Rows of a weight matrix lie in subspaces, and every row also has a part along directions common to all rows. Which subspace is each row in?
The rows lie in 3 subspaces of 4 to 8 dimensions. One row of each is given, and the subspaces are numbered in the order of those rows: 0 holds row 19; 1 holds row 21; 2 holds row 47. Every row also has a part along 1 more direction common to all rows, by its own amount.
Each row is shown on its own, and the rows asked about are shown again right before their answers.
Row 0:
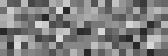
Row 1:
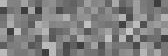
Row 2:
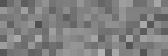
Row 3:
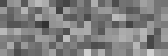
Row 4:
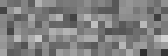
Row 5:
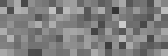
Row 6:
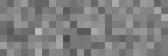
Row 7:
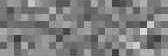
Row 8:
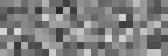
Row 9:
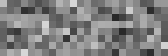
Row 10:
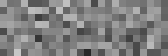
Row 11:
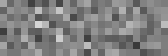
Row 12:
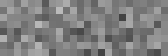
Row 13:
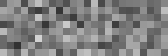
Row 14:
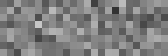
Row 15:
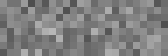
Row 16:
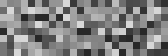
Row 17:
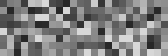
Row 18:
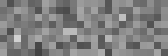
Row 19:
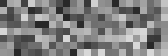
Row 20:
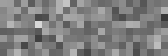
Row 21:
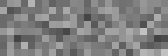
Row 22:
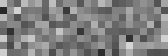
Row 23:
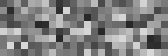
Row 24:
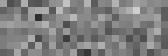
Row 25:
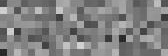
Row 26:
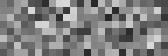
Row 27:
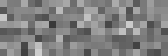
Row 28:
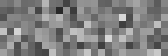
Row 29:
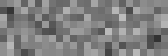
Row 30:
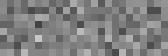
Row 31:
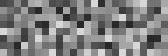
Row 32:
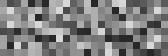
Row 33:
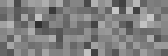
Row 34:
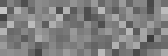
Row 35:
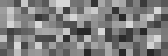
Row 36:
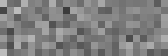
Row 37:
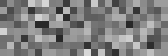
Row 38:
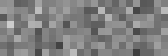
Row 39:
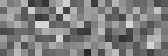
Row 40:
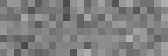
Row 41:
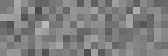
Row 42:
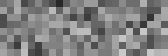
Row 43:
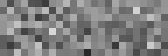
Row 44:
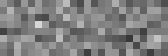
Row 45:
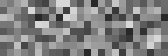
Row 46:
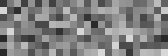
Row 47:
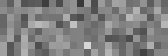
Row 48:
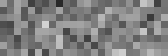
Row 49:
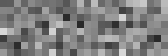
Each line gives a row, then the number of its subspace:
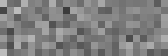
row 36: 1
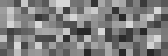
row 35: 2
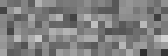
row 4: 1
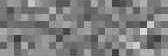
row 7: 1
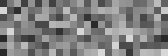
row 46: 1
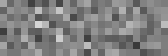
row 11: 2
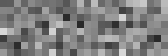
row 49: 0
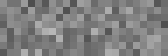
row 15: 2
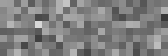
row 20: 2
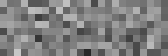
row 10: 0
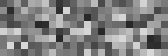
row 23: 0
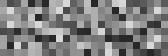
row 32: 2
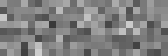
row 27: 2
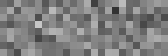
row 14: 2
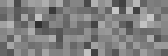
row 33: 2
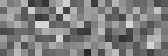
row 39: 2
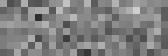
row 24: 0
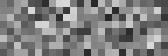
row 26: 2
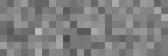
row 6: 2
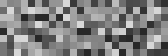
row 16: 0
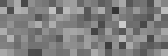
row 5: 2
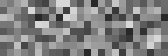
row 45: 2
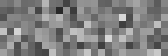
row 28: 1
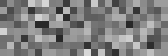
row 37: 2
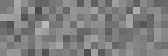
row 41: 2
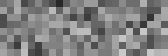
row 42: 2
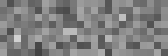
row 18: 1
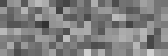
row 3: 0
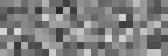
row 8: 1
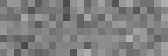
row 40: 0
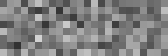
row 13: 0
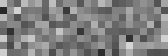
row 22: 1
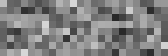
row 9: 0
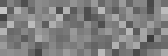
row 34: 2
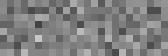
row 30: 0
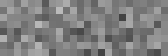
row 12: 1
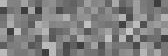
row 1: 1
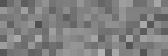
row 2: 1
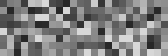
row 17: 0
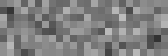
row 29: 2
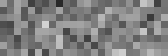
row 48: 2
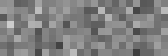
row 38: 2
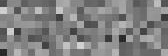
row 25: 1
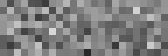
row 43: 0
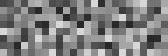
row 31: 0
